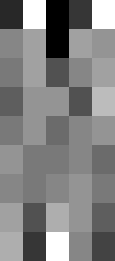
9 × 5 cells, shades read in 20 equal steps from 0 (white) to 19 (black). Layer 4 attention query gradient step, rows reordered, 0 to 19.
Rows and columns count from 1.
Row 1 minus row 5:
6 -8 8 6 -8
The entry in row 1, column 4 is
15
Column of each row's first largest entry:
3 3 3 4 3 5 2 2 2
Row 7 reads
9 10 9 8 10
